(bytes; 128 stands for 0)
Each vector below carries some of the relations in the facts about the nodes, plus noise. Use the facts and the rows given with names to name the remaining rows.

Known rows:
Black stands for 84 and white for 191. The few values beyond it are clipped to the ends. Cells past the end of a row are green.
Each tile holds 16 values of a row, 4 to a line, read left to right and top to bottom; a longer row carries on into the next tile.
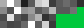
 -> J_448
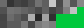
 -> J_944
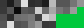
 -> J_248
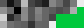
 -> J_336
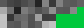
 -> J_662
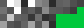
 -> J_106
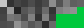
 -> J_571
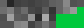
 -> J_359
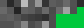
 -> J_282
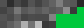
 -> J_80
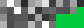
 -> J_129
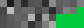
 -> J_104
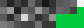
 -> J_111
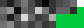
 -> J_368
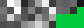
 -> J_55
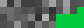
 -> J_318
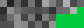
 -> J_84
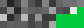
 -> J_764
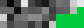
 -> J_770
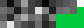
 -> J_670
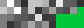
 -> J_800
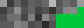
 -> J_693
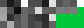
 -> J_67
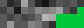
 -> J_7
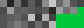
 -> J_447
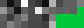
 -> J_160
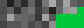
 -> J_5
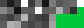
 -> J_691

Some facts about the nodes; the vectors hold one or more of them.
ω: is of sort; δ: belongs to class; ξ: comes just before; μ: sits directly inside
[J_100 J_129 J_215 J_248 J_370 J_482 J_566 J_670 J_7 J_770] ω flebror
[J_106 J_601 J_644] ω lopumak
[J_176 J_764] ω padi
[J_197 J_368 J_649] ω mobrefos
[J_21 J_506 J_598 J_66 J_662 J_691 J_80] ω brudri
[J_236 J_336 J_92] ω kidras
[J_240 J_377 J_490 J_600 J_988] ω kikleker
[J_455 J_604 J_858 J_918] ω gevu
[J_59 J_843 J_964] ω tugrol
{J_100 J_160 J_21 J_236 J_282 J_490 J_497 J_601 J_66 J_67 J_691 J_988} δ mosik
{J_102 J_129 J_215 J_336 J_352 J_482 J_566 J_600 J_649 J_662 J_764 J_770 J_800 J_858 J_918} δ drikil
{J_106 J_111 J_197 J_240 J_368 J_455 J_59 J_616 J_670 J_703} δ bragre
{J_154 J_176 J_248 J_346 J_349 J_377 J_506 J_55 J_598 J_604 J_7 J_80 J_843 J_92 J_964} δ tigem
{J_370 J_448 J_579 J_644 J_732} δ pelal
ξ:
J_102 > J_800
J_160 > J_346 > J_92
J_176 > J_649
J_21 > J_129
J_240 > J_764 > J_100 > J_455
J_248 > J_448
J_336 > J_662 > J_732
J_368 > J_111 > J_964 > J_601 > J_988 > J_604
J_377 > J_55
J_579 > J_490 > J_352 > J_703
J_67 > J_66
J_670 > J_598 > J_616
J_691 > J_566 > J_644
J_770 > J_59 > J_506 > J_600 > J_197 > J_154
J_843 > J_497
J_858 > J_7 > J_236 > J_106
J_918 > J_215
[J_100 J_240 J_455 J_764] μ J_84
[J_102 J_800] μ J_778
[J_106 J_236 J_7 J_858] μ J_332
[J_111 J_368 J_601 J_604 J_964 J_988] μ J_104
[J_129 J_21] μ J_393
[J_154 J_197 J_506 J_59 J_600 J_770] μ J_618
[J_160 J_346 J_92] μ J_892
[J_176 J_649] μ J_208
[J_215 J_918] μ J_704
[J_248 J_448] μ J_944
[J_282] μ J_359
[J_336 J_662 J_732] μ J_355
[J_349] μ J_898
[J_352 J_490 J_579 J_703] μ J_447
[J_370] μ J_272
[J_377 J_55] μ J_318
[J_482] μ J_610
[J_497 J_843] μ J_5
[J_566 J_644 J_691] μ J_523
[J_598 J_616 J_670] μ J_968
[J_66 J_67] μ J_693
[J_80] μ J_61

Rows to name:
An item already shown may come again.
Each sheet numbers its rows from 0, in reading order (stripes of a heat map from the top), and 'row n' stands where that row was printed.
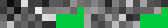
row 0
J_176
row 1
J_352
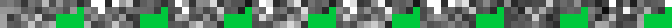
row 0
J_352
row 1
J_703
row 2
J_92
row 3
J_55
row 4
J_55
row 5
J_455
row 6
J_370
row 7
J_691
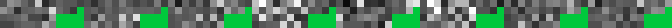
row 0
J_601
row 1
J_598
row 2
J_447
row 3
J_732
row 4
J_770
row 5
J_604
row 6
J_704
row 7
J_693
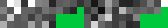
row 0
J_106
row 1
J_240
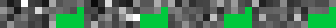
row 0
J_160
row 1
J_843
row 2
J_318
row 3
J_332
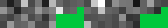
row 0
J_490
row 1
J_197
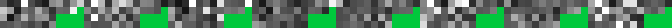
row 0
J_102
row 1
J_497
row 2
J_67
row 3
J_59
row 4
J_892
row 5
J_649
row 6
J_968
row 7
J_448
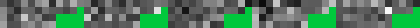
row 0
J_566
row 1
J_764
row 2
J_349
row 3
J_918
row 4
J_100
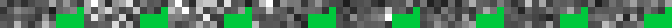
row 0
J_393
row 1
J_732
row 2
J_800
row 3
J_197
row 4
J_964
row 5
J_355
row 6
J_282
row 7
J_523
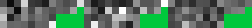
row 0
J_336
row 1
J_579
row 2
J_61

